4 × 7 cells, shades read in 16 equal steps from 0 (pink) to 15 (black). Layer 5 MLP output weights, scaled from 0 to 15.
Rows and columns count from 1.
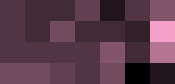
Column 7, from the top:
7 0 4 13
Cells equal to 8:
4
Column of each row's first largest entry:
5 6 6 6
